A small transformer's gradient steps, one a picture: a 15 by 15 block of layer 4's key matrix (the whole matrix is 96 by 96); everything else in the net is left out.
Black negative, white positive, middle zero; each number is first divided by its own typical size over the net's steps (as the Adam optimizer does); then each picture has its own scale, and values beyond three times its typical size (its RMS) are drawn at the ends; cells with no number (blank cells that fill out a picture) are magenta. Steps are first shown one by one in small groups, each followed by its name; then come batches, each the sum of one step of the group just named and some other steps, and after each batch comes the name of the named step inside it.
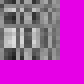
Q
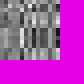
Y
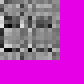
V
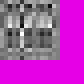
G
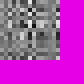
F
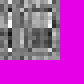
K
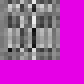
Y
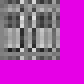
V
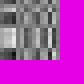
Q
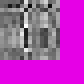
G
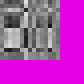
V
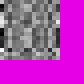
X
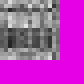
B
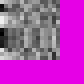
X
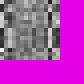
X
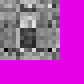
B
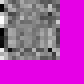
X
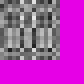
X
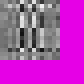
B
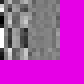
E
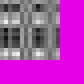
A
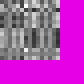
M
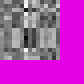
M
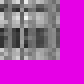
A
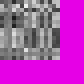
M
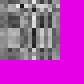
M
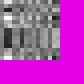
E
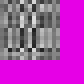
A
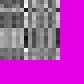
M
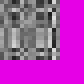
A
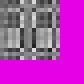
A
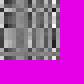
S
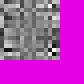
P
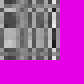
S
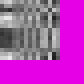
P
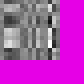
P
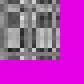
P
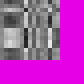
P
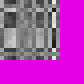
S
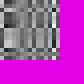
S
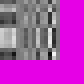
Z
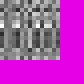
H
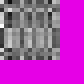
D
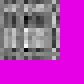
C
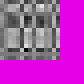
C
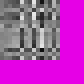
H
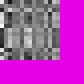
D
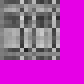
C
